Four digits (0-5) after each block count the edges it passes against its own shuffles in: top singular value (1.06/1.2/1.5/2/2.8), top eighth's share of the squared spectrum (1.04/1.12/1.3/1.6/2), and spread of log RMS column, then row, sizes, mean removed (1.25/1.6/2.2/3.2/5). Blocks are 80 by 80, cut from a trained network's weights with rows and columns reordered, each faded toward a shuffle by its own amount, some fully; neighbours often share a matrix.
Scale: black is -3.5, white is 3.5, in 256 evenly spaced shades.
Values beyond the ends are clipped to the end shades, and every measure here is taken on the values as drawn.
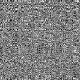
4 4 3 2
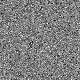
0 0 0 0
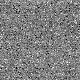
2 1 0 0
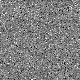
0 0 0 0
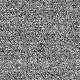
2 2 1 0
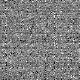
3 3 3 0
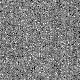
1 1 0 0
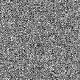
2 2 1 0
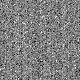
2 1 0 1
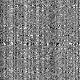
4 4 1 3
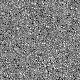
0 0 0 0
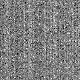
3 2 0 2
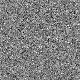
1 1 0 0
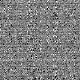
3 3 3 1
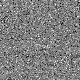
0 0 0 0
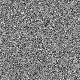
0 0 0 0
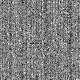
3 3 0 2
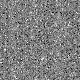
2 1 0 1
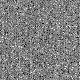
2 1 0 1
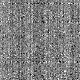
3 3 0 3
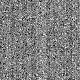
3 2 0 1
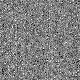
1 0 0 0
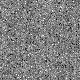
1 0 0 0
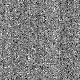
2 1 0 0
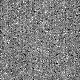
2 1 0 0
